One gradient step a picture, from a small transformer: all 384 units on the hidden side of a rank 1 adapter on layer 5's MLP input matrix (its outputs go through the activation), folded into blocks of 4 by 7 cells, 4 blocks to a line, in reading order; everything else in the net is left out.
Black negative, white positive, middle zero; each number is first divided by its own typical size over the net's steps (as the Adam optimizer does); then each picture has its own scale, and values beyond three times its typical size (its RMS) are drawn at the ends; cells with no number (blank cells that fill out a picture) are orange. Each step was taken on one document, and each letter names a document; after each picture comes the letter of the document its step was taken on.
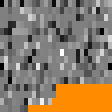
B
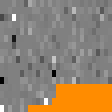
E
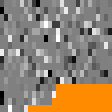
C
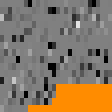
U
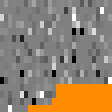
E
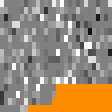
C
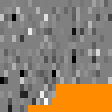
E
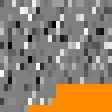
B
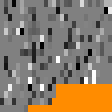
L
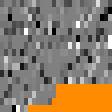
B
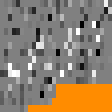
L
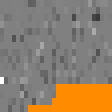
E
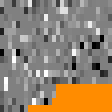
C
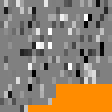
L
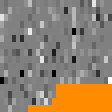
E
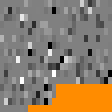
U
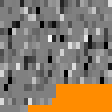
B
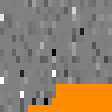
E
